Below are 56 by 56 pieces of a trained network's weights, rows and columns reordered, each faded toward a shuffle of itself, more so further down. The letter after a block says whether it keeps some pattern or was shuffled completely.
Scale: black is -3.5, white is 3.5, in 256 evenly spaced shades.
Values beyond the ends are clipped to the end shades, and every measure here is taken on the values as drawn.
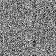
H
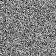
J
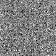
H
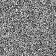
J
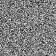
H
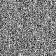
H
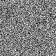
H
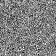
J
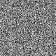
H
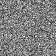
H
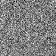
H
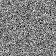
J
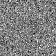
H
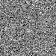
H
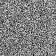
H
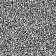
J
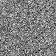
J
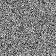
J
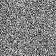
H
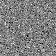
J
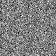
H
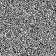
J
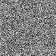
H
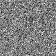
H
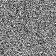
J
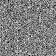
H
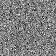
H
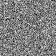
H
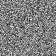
J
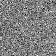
J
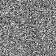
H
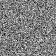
J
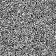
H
